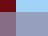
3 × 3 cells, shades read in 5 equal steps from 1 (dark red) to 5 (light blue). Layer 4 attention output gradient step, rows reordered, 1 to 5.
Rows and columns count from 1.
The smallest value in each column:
1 4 4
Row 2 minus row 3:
0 0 0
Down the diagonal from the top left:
1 4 4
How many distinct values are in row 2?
2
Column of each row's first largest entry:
2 2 2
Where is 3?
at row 2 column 1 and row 3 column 1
